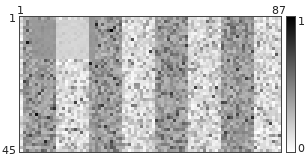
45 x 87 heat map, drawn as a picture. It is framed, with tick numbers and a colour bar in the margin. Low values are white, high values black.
Average level on the scale: 30%. Odd patch: calmer, in the top left. Calmest part: top left. Slope: none. Stripes: upright, repeating 4 times.
